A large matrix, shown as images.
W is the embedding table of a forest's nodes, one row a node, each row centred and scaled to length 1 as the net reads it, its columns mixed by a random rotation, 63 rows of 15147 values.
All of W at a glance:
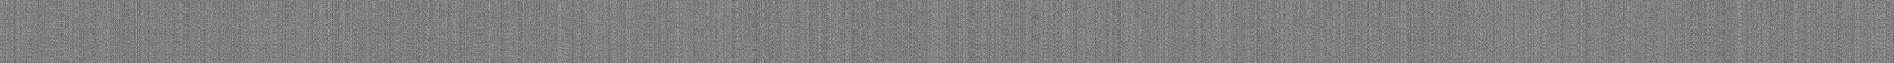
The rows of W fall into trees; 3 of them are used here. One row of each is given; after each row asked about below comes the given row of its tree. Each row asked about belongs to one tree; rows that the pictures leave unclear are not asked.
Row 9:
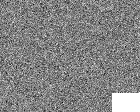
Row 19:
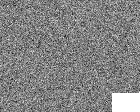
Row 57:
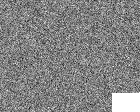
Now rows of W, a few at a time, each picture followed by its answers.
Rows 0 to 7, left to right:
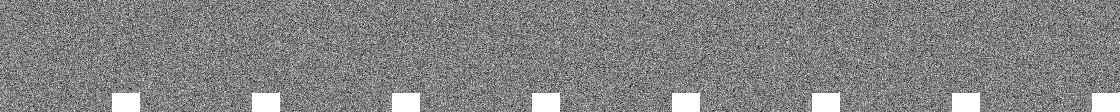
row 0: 57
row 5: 9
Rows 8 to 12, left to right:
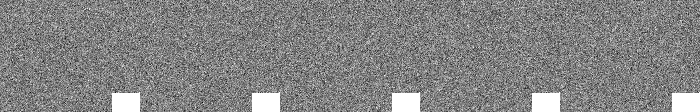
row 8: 19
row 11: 57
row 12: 57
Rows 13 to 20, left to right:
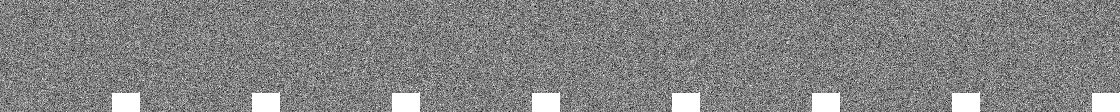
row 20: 9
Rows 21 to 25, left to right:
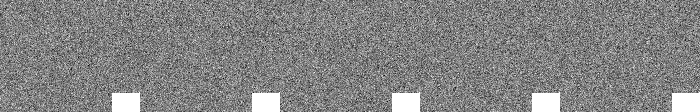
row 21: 57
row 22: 9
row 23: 19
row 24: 9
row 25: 9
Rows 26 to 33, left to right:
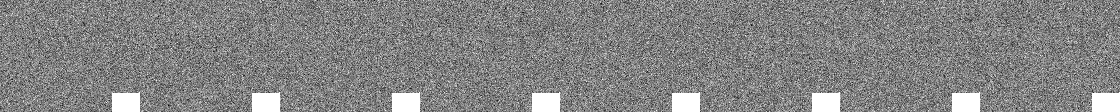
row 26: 19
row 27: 19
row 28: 57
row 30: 9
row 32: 57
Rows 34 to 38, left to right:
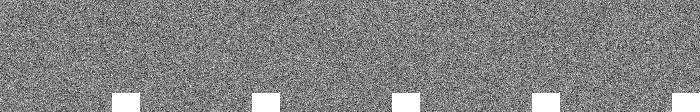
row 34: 9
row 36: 19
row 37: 9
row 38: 9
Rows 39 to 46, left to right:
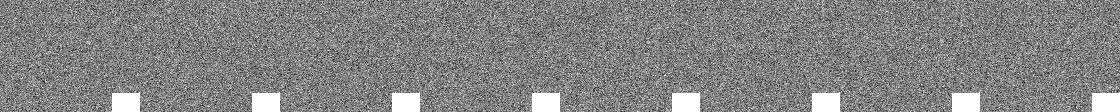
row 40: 19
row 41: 57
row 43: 9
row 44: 57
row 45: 57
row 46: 9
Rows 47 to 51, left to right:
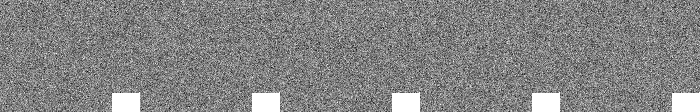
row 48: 57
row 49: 19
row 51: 9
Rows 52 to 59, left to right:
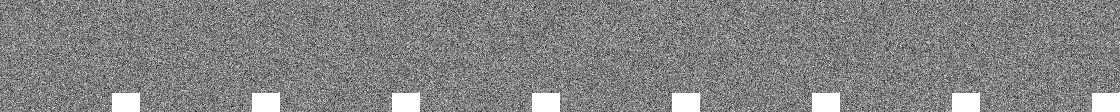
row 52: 57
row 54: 9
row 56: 57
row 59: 9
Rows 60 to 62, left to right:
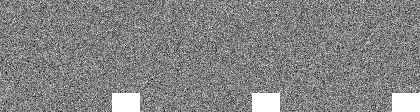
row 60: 9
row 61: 19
